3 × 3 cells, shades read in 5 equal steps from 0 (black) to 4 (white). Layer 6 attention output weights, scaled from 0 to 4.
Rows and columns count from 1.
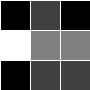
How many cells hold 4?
1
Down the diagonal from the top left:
0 2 1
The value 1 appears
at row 1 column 2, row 3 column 2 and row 3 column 3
